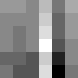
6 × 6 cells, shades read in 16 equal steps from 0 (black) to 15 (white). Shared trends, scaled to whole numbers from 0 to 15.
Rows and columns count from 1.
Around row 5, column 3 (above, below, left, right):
8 5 6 12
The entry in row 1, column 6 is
10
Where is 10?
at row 1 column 6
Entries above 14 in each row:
0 0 0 1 0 0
